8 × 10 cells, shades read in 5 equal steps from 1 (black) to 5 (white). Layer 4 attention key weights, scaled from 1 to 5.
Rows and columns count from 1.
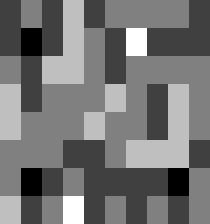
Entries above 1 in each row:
10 9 10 10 10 10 8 10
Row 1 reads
2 3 2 4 2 3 3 3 3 2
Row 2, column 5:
3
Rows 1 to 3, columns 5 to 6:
2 3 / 3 2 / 3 2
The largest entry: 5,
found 2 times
